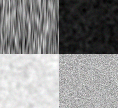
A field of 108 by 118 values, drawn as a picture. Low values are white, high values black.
It is made of 2 by 2 panels. Panel 1,1: middling, streaked downward, strong in contrast. Panel 1,2: very high, blotchy, faint in contrast. Panel 2,1: very low, blotchy, faint in contrast. Panel 2,2: low, fine-grained.
